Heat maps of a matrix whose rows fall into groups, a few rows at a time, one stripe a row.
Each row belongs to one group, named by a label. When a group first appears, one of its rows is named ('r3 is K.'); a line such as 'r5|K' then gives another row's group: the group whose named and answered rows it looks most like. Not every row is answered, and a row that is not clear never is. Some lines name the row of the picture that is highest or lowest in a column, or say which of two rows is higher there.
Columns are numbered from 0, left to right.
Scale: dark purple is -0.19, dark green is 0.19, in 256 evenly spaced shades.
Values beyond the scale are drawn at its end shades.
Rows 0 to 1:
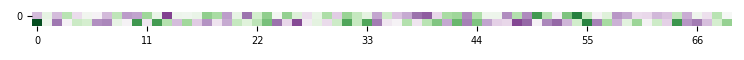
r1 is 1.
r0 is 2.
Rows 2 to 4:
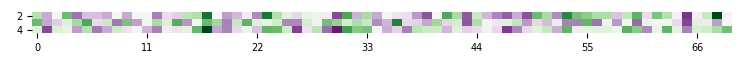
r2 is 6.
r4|6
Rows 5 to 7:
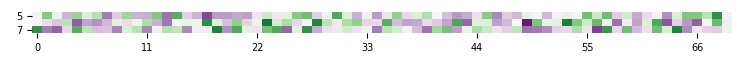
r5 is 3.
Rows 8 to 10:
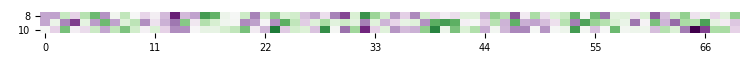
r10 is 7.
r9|3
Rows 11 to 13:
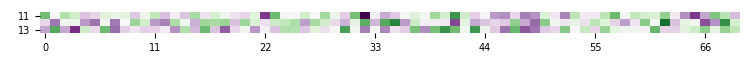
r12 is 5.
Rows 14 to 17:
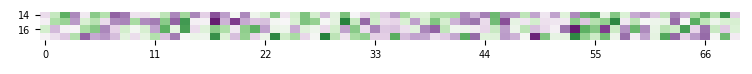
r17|2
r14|3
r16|1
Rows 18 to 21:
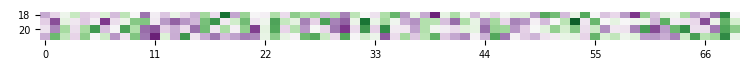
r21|3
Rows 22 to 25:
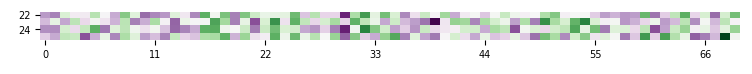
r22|5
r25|5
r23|2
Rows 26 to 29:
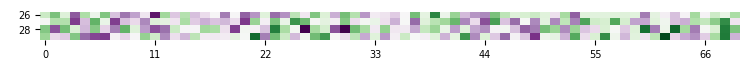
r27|3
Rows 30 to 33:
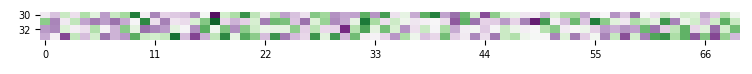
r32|5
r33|1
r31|6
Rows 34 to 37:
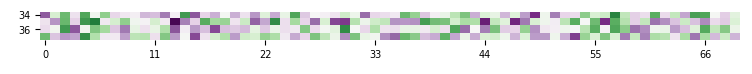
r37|1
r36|3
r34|3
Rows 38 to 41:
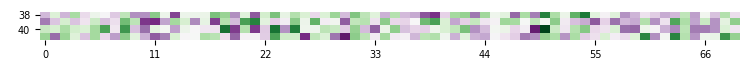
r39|5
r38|2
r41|6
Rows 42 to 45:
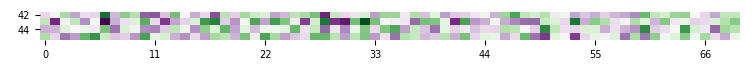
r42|5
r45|1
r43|6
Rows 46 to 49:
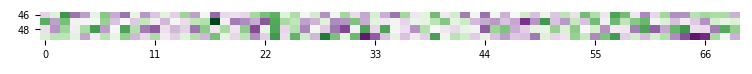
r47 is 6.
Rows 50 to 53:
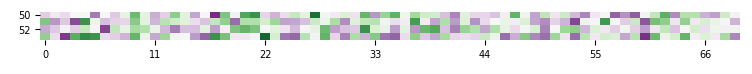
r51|1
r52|7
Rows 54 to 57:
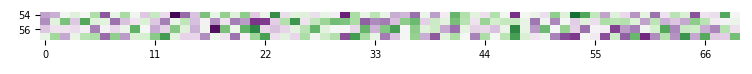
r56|5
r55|3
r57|1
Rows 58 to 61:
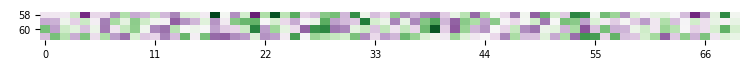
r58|2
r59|7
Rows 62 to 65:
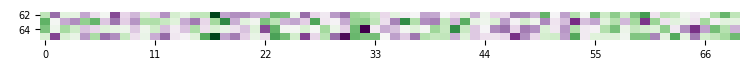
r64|6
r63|1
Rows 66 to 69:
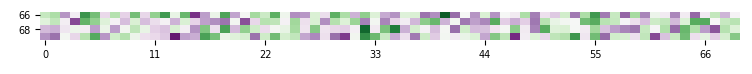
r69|7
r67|3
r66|1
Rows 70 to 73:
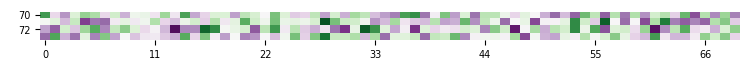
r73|3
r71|2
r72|7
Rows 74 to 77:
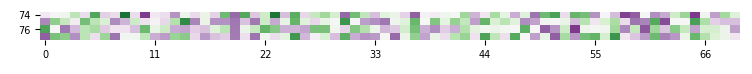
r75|3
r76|1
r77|3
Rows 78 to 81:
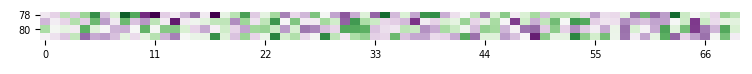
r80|1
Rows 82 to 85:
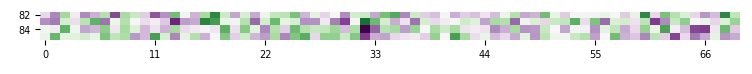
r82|5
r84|5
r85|2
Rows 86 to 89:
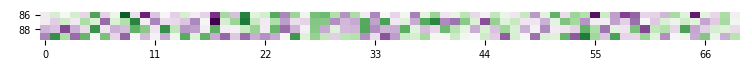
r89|3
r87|7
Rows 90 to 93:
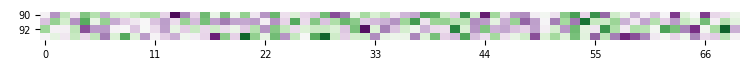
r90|7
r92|6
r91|3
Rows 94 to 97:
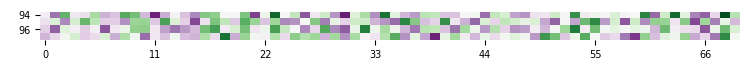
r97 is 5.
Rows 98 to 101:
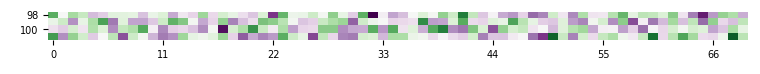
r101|6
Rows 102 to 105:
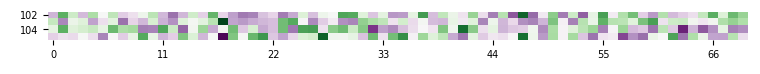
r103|6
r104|2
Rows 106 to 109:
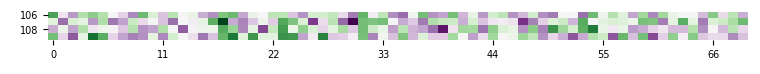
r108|2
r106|1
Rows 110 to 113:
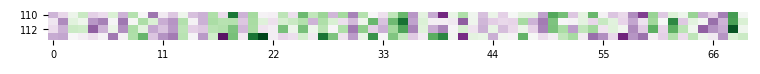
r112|5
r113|5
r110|5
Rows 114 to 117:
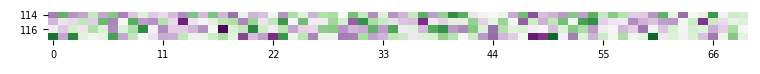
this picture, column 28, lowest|117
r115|2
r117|6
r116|7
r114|3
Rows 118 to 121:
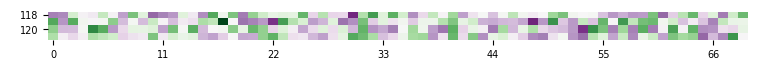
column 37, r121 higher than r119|Yes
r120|1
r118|5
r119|6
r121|1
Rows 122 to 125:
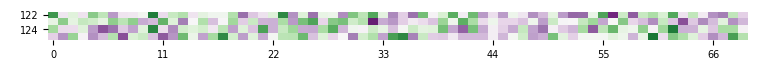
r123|2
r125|5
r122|1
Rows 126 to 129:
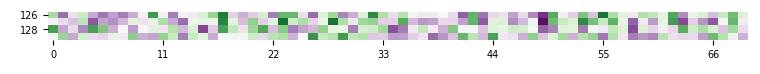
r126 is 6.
